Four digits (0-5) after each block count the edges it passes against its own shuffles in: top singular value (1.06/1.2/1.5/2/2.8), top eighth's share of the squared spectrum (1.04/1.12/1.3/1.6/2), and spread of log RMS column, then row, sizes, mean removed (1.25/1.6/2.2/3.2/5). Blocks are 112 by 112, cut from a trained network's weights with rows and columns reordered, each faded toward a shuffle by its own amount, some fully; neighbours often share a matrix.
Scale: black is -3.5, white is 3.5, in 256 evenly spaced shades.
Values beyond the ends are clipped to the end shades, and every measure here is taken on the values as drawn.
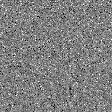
3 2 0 0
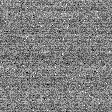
3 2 0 0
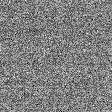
1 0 0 0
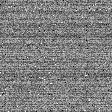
4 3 1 0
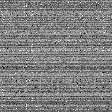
5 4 2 2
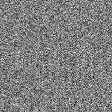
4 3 1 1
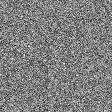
1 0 0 0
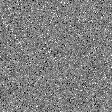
1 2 1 0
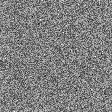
0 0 0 0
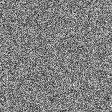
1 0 0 0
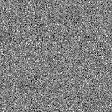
3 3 1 1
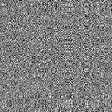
4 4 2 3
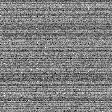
5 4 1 2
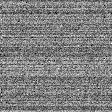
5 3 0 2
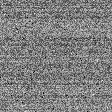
3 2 0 0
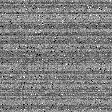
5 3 1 1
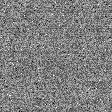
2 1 0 0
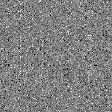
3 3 2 2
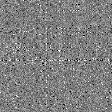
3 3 2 3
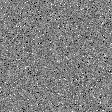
0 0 0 0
